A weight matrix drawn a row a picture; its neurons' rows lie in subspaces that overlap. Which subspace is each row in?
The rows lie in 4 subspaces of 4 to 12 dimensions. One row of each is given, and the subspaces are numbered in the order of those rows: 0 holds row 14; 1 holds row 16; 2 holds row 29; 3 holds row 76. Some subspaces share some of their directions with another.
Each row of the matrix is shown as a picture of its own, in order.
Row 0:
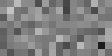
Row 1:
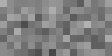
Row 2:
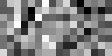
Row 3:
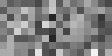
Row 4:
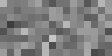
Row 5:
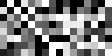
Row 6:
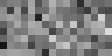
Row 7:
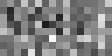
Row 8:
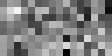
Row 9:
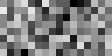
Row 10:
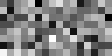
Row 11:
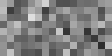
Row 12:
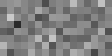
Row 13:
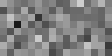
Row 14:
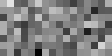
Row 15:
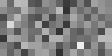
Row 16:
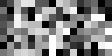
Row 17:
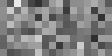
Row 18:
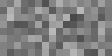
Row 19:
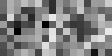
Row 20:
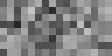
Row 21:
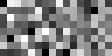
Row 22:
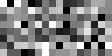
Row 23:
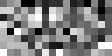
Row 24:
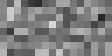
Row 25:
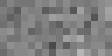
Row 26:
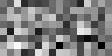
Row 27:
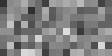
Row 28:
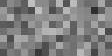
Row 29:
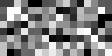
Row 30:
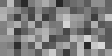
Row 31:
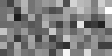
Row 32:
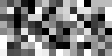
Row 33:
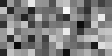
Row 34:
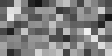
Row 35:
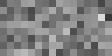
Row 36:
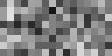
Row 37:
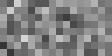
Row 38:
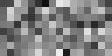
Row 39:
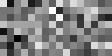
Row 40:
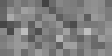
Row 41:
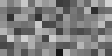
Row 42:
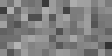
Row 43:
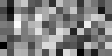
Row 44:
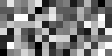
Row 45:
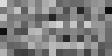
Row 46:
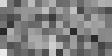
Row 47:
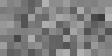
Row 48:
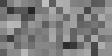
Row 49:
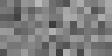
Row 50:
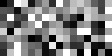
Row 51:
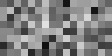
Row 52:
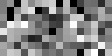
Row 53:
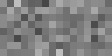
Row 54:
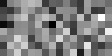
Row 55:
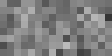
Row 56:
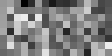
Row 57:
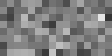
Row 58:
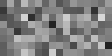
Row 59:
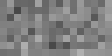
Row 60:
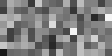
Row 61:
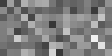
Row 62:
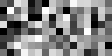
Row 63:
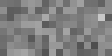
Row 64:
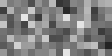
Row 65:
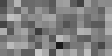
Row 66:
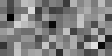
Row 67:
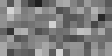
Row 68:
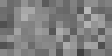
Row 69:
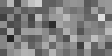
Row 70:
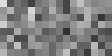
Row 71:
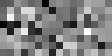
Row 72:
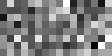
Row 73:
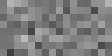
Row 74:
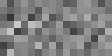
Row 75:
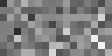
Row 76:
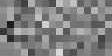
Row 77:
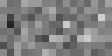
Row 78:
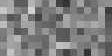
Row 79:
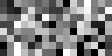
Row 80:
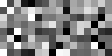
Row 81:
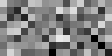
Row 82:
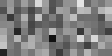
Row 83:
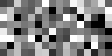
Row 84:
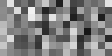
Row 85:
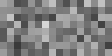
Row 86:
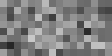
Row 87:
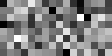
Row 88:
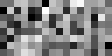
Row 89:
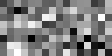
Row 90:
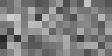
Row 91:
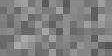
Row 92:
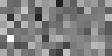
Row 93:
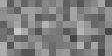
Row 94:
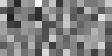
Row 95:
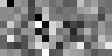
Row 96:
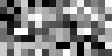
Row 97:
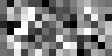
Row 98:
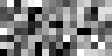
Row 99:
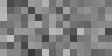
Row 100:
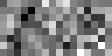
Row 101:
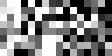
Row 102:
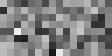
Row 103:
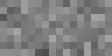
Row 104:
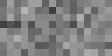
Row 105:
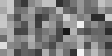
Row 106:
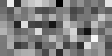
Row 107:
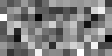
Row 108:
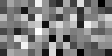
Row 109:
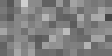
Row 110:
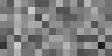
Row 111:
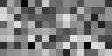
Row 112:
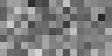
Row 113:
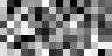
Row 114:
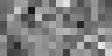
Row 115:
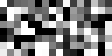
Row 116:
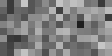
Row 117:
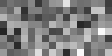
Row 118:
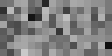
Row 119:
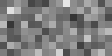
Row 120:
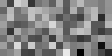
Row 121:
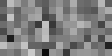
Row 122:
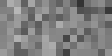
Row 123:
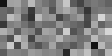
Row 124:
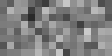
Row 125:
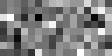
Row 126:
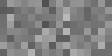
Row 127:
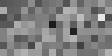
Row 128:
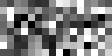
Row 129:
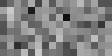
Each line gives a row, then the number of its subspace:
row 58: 2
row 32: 0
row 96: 0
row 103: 0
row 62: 2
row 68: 1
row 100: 1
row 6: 0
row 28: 3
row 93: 3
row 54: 1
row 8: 1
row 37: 3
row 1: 0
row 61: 2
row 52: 3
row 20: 1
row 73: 3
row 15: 3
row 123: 1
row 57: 1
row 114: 1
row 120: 0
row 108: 0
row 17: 3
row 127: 0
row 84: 3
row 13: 3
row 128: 1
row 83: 0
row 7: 3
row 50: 0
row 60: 0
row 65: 1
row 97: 1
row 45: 0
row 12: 3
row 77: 3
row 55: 1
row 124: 3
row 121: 3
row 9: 3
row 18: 3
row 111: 0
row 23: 0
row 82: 0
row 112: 3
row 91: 3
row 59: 0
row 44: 0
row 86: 1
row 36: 1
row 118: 2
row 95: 3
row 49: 0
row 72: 0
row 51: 3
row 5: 2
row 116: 1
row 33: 2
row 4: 3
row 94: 3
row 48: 1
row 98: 0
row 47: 1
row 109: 0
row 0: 3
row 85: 0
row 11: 2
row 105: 1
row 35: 1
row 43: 1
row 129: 3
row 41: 3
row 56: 0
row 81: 2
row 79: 0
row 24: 2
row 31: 0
